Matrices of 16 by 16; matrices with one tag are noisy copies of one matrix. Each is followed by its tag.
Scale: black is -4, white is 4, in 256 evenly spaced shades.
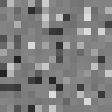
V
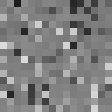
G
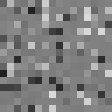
V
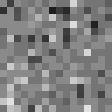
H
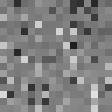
G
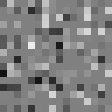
V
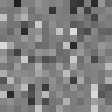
G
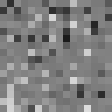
H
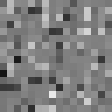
V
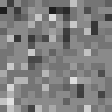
H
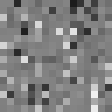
G
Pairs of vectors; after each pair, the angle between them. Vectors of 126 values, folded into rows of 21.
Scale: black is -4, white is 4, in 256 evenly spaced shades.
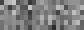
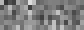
nearly opposite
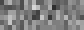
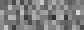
orthogonal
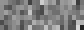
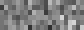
partly opposed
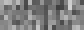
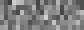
orthogonal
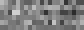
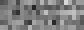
nearly opposite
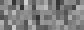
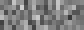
nearly opposite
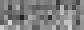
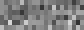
partly aligned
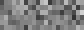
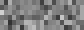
orthogonal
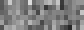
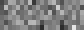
partly aligned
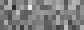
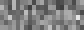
partly opposed
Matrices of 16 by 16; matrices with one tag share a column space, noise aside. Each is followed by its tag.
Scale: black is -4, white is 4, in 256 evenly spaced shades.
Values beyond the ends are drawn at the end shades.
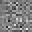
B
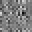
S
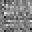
S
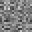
B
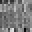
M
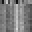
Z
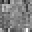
M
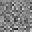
B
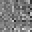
S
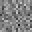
S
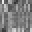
M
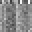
Z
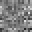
S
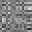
B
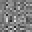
B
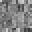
M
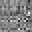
S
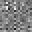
B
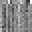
Z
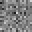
S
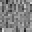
M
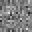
S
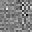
B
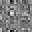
S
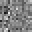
S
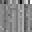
Z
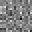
S
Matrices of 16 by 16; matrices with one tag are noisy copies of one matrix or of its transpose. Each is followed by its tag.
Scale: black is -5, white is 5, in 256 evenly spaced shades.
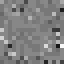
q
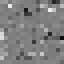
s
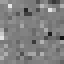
s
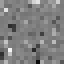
s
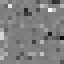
s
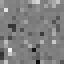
s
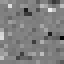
s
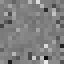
q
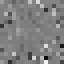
q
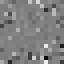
q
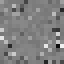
q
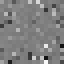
q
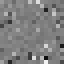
q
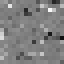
s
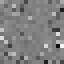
q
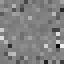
q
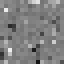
s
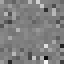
q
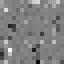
s
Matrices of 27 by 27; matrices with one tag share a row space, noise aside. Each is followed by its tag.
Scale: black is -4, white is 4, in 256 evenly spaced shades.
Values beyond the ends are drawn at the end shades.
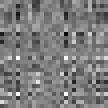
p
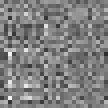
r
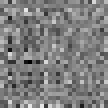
r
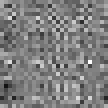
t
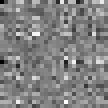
p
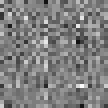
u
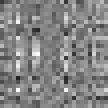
p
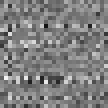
r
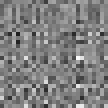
u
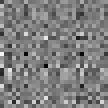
u
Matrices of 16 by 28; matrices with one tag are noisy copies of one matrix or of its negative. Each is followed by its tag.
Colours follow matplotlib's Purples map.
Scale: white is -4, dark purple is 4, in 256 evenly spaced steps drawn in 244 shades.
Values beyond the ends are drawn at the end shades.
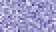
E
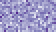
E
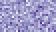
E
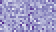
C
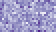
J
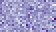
C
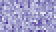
J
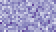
E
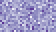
C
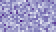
E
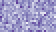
J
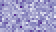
J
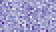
C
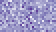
C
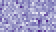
J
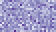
C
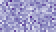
C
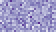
C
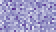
C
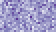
C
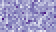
J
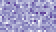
J
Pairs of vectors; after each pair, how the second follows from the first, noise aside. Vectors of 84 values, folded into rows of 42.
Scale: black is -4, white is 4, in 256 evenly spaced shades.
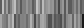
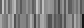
copied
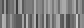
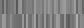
shrunk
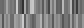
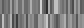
wrapped around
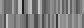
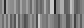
wrapped around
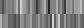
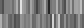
copied
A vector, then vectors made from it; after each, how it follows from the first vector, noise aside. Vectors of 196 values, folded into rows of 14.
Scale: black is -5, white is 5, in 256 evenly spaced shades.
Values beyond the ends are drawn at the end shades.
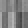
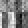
scaled up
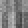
copied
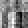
scaled up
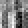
scaled up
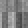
copied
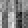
scaled up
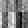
scaled up
